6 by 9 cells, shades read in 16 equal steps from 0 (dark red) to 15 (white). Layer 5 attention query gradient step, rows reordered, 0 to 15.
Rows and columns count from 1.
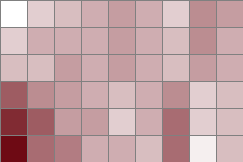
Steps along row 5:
up up same up down down up down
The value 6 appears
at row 5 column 7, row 6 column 2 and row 6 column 7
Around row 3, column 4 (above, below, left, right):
10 10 9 9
